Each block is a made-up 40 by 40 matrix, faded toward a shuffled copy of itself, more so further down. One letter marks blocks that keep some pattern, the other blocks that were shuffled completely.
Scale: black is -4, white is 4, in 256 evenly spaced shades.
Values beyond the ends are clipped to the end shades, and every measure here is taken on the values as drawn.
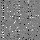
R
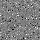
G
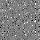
R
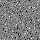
G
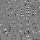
R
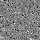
G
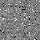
R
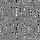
R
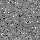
G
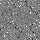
G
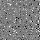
R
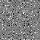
R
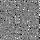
R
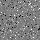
G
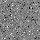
G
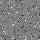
G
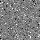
G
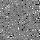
R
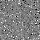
G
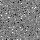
G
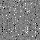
R
